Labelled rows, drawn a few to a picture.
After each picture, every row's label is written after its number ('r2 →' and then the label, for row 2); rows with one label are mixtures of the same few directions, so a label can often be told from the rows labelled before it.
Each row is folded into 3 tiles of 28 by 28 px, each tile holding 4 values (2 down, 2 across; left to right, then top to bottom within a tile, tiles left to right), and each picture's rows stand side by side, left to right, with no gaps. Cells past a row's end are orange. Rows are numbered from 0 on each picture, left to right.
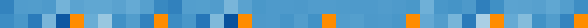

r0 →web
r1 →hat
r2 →web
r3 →web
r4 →hat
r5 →web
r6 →hat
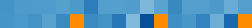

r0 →web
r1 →web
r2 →web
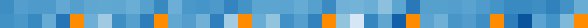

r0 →web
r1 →hat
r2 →web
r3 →hat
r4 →hat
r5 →hat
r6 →hat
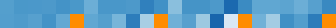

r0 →web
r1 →web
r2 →web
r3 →hat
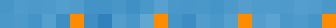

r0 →web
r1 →hat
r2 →hat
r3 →hat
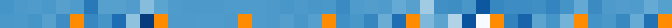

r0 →web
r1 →web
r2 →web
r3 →web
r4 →web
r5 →web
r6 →hat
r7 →web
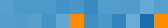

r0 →web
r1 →web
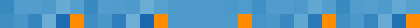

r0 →web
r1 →web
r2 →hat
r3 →web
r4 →web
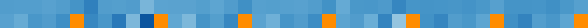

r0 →hat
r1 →web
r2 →hat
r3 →hat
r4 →web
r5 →hat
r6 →hat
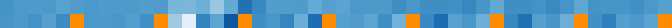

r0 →web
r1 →web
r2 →hat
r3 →web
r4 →web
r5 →hat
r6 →hat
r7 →hat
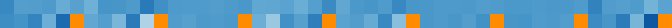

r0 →web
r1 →web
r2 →hat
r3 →hat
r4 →web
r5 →web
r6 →hat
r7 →web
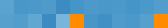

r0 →web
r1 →hat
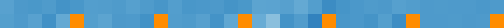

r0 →web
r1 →hat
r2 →web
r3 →hat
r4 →web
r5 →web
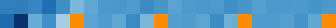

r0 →hat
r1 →web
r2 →web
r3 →web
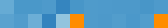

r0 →web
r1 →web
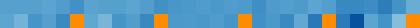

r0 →hat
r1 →hat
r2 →web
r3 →web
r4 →hat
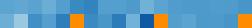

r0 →hat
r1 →web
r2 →hat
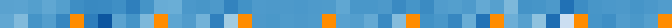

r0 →hat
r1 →hat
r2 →web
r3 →hat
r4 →web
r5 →web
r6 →web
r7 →hat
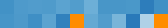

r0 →web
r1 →web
